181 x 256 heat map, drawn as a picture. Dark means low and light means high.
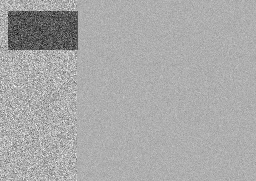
The right part is calmer, past a seam about 30% of the way across. In the top left lies a patch that is lower than the rest. The top left is the ninth with the lowest average. Neither half mirrors the other. The values are skewed, with a long tail toward low values.
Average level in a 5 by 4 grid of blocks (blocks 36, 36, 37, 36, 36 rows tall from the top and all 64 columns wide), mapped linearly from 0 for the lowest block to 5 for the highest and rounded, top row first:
0 4 5 5 / 2 4 5 5 / 5 5 5 5 / 5 5 5 5 / 5 5 5 5
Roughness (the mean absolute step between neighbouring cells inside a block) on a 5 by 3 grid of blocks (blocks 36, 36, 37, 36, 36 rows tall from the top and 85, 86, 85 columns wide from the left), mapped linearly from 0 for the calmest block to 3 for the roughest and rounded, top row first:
3 0 0 / 3 0 0 / 3 0 0 / 3 0 0 / 3 0 0
